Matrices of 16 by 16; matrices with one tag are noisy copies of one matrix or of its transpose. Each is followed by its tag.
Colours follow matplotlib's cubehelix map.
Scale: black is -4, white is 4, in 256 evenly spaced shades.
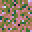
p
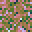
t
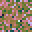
t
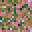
p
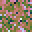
t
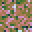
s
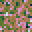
s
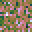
s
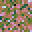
p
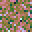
t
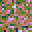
s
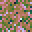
t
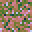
p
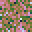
t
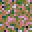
s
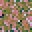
t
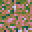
s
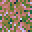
t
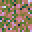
p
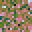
p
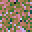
t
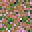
t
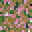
s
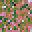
p
